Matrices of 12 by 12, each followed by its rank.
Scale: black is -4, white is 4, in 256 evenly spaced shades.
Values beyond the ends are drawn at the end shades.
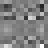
two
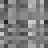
two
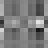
one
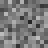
full rank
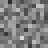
full rank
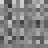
two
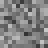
full rank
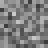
full rank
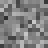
full rank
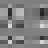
one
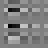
one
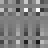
one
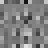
two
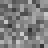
full rank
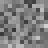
full rank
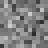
full rank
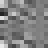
two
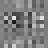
two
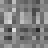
two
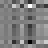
one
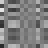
one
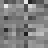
two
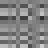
one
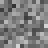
full rank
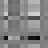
one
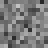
full rank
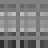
one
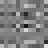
two
